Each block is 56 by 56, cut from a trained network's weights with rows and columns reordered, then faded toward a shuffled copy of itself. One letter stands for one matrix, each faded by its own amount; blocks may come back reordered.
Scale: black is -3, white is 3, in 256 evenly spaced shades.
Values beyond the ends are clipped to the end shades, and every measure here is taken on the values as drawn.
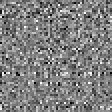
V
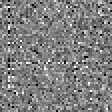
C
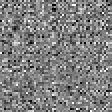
V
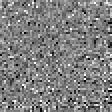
C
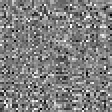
V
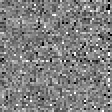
C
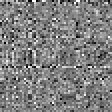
V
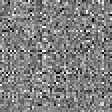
V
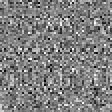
V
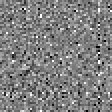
C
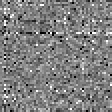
C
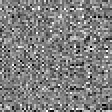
V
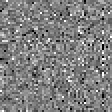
C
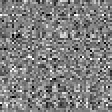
V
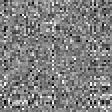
V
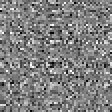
V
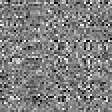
V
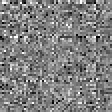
V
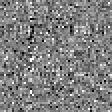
C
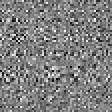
V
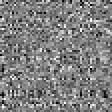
V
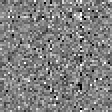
C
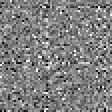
C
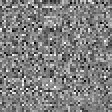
V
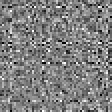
V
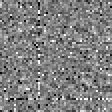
C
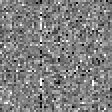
C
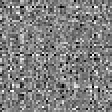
V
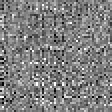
V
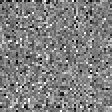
C
